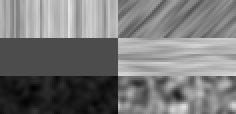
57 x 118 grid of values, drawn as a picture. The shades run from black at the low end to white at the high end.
The table splits into 3 rows of 2 panels. Panel 1,1: high, streaked downward. Panel 1,2: middling, slanting up to the right. Panel 2,1: low, flat. Panel 2,2: high, streaked across. Panel 3,1: very low, blotchy, faint in contrast. Panel 3,2: middling, blotchy, strong in contrast.
